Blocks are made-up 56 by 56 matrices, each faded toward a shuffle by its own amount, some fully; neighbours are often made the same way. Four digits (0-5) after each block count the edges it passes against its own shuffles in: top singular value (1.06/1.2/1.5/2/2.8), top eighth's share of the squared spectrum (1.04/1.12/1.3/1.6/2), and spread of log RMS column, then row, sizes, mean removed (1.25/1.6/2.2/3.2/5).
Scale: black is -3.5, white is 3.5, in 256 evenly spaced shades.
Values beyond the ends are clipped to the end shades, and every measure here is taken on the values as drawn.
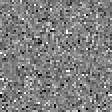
0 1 0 0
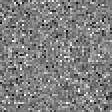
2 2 0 0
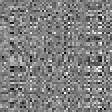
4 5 3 3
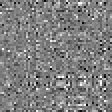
4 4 2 2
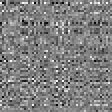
4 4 3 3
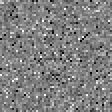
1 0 0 0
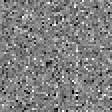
1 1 1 0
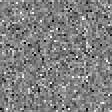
0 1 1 0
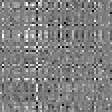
5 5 3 3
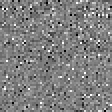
3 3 1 1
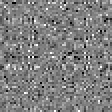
4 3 1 2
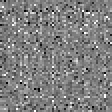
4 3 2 1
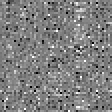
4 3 2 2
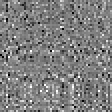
4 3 2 2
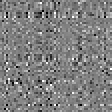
4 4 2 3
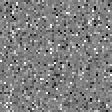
1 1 0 0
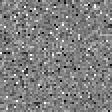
0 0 0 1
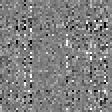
2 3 3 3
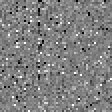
2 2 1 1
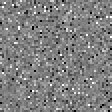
0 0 0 0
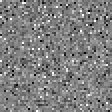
0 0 1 0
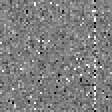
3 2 1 0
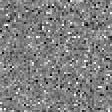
0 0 0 0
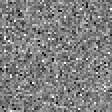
1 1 0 0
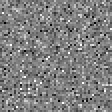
0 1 0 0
